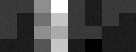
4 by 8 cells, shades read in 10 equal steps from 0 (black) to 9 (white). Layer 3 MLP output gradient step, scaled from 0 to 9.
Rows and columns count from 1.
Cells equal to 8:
0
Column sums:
7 5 17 29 7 4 6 5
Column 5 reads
2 2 2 1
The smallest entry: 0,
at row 4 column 6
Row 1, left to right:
2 2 5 9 2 1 2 2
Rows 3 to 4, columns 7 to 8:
1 1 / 1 1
